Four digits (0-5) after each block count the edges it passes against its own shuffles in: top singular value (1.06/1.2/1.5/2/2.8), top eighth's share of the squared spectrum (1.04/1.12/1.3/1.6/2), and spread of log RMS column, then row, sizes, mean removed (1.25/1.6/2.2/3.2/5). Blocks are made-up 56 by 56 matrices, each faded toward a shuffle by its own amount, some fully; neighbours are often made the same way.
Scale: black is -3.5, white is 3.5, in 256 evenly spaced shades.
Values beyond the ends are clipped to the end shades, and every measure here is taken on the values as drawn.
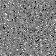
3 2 1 0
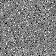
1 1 0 0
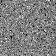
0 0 0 0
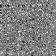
3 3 1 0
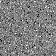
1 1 0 0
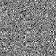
3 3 1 1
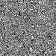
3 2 0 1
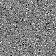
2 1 0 0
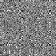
4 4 2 2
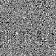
3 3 1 1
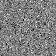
0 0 0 0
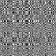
5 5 3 4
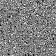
0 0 0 0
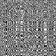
4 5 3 3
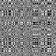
5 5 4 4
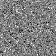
3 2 0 0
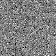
0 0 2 0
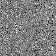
1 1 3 0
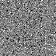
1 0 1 0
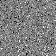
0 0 1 0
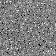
0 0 0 0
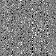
2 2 3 0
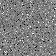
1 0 0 0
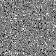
0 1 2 0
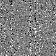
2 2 2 0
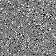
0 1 0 0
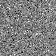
0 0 0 0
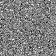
0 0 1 0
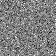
0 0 0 0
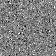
0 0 0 0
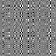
5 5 4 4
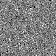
0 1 0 0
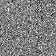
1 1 2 0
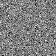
0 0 1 0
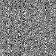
1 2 3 0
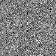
1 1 3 0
